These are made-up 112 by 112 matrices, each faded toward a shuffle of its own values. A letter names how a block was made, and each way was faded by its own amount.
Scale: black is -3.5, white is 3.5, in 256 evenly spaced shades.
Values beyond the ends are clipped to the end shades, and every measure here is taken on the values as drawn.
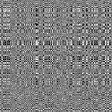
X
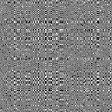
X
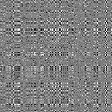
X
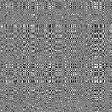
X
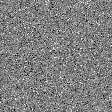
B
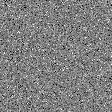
B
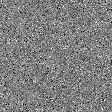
B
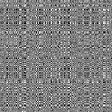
X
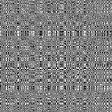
X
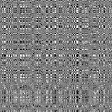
X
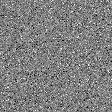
B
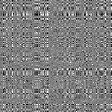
X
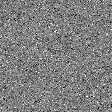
B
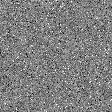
B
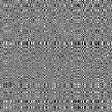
X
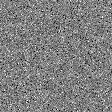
B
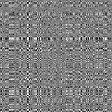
X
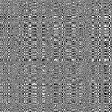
X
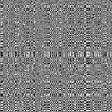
X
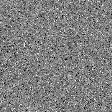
B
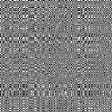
X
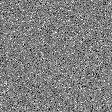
B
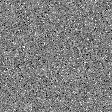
B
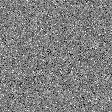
B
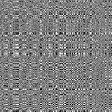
X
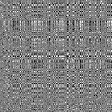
X
